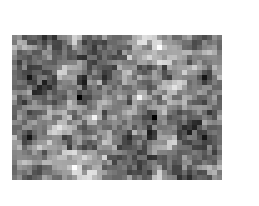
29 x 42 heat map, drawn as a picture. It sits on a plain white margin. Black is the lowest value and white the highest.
Histogram: bell-shaped. Symmetry: a half turn. Grain: blotchy. Slope: none. Seam: none.
